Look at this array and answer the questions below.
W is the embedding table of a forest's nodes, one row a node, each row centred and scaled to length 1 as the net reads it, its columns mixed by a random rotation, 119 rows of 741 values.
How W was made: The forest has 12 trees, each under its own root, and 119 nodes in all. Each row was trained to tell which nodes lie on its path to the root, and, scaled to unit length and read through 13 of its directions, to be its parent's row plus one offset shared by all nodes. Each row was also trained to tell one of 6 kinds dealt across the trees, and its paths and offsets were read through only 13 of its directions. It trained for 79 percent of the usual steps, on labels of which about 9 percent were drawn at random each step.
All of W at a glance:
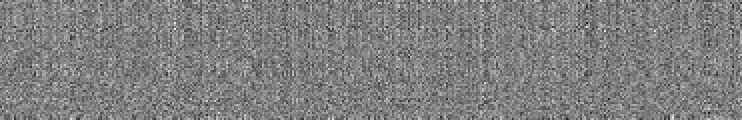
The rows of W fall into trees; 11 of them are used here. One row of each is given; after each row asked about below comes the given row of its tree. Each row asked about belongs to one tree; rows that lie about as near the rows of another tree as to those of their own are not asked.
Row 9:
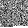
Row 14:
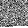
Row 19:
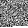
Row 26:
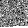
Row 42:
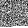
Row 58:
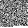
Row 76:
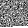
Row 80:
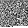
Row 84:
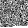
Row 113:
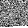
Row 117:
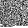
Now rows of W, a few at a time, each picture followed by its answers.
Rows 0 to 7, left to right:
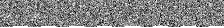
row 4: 84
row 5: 9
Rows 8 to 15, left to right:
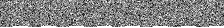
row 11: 113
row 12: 84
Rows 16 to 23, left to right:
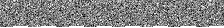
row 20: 58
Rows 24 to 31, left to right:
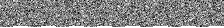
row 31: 76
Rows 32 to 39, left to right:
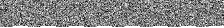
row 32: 9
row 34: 19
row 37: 9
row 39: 84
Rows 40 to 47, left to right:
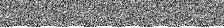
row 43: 19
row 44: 113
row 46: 42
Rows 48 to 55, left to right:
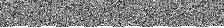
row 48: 84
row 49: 26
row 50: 19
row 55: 42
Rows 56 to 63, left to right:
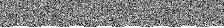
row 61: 80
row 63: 42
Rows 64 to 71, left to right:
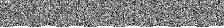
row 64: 9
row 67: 84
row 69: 42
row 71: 84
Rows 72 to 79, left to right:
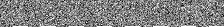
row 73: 113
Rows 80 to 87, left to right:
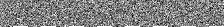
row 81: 26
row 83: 9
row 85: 26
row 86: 76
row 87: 58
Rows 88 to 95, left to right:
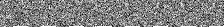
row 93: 26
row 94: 76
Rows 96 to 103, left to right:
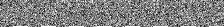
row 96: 14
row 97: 58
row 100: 14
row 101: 117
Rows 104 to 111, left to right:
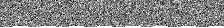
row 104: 26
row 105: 42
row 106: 42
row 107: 117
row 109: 42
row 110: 84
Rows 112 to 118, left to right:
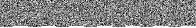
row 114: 19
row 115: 26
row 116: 58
